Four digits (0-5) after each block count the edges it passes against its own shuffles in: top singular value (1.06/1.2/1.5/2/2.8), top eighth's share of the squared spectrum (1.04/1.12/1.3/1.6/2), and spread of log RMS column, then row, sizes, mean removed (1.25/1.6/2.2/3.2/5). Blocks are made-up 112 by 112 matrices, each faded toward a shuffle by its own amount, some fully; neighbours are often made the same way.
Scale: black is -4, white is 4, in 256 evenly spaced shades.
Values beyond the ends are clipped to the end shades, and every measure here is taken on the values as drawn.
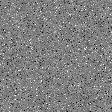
0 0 0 0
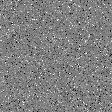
0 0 0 0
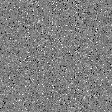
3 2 2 0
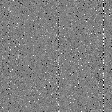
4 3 2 0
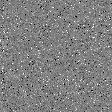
1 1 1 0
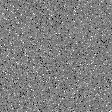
0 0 0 0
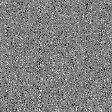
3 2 2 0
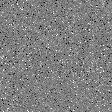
0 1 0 0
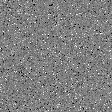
0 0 0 0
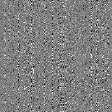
4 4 4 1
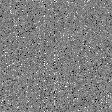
2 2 1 0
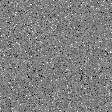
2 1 1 0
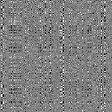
5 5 4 2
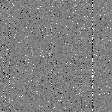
4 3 2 0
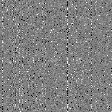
4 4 3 1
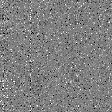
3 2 2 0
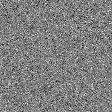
0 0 1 0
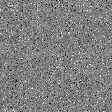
3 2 0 1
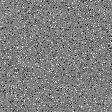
2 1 0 0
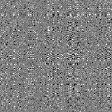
5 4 3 3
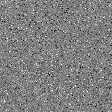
3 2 0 0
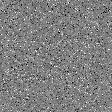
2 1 0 0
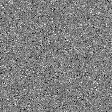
0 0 0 2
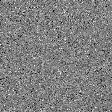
0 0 0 1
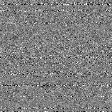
2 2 0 4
